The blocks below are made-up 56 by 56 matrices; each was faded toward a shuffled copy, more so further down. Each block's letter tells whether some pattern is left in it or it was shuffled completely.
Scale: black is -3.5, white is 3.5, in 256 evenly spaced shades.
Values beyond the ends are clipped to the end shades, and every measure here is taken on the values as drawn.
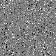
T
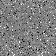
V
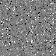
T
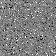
V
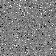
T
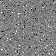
V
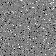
V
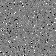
V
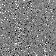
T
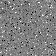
V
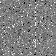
T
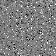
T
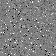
V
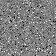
V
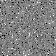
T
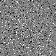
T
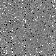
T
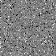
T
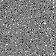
T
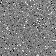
V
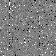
T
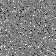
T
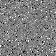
V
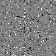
T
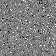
V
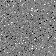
V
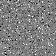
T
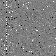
T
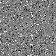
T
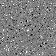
V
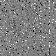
T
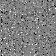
T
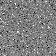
V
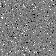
V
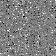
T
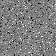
V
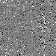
T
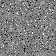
V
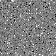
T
